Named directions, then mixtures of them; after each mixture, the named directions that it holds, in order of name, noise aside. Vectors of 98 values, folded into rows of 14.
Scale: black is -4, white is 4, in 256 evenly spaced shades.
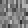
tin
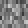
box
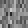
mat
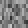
box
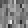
box, mat, tin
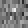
box, mat, tin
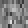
box, mat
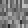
tin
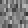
tin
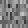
box, mat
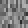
tin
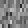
mat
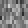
box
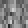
box, mat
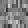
box, tin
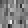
box, mat, tin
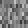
box, mat, tin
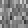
box, mat, tin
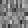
tin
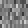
box, mat, tin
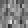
box, mat, tin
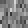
mat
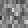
box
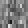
box, mat, tin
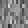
box, mat, tin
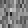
mat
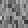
box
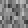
box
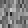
mat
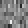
box, mat, tin
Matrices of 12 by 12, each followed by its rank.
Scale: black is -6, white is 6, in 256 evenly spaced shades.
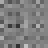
two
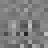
two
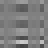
one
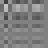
one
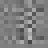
two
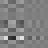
one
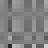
one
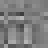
two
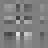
one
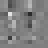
two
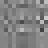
two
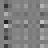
one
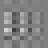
one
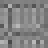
two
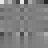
one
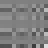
one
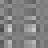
one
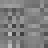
two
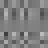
one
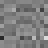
two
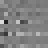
two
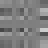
one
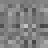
two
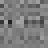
two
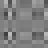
one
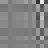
one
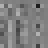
two
